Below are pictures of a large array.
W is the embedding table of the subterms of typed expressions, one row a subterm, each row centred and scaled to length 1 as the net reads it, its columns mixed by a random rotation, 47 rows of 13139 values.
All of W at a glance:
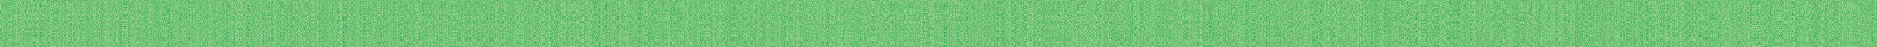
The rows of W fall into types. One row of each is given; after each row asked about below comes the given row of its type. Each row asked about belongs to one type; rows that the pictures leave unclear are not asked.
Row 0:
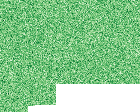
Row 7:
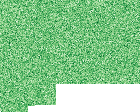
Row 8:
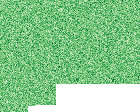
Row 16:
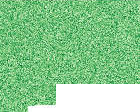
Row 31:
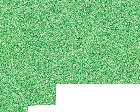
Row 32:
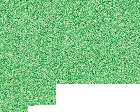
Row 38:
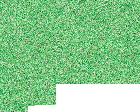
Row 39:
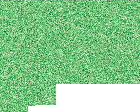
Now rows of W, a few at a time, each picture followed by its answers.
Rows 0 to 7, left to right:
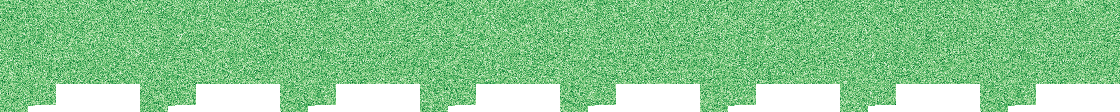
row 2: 7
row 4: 7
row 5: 32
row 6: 8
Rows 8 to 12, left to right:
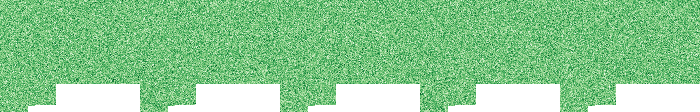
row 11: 38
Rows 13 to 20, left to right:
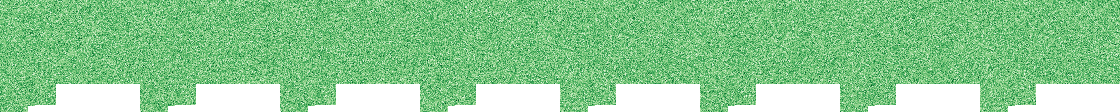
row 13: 31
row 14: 7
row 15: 7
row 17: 0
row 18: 31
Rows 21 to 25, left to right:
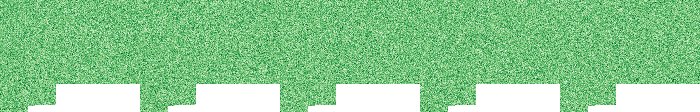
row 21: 38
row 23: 8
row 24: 39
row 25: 8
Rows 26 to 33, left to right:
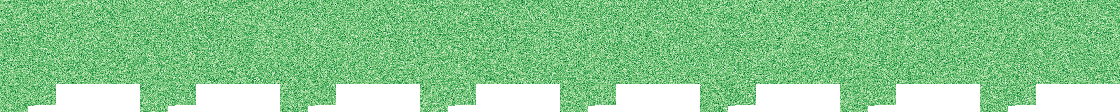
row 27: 16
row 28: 32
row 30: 8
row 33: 39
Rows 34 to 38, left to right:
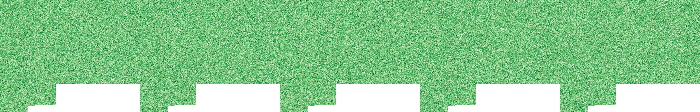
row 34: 16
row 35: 32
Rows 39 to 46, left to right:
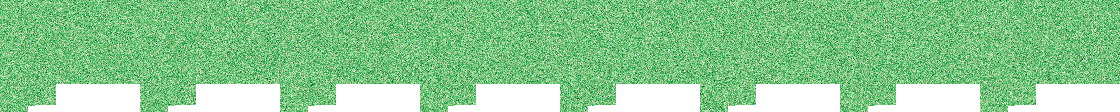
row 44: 38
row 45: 32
